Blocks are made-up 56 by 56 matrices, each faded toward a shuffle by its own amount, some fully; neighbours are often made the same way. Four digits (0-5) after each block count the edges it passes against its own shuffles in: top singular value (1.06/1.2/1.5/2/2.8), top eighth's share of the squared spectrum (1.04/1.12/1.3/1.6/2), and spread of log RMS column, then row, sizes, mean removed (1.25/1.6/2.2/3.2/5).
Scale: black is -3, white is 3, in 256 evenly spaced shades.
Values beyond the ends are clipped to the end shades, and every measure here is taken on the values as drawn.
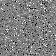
0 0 1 0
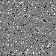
0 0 0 0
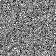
0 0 0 0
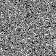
0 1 0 0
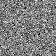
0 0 0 0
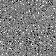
2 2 0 1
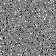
0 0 0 0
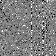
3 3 2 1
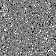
1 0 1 0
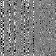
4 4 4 0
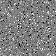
2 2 1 0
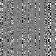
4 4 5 1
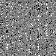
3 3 2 0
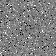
0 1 0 0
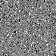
0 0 0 0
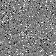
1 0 0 0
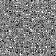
3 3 1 2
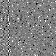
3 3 1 1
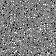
1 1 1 0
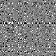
4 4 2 2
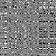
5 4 2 3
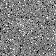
0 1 0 0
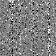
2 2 3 0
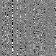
3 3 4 0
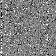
2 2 2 0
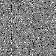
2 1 1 0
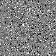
0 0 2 0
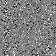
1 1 1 0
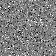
0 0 0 0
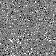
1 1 0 1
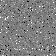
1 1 0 0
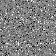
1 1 0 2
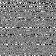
2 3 0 4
